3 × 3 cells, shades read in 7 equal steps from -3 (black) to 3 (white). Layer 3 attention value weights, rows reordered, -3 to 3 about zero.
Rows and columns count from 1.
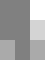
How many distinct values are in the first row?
2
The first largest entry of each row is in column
3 3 1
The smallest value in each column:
0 0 1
